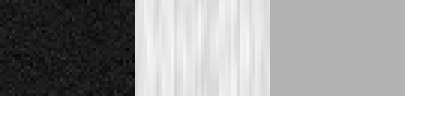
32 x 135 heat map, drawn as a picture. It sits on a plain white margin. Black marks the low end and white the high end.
The table splits into one row of 3 panels. Panel 1,1: very low, fine-grained, faint in contrast. Panel 1,2: very high, streaked downward, faint in contrast. Panel 1,3: high, flat.
